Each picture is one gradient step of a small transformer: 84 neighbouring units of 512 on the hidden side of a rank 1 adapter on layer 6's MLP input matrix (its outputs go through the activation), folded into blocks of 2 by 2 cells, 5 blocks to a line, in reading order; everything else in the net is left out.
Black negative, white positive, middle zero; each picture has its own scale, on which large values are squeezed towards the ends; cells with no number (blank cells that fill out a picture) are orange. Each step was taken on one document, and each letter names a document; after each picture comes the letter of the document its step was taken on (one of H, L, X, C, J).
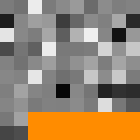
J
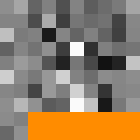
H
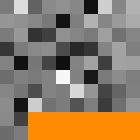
H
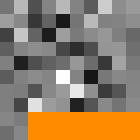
H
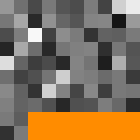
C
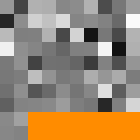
J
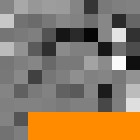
J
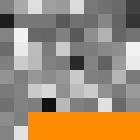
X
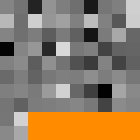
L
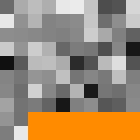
X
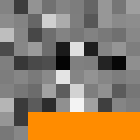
H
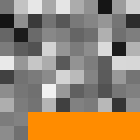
X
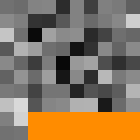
H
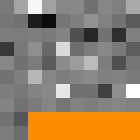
L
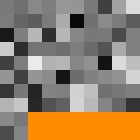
C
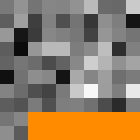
X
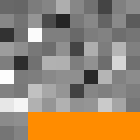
H
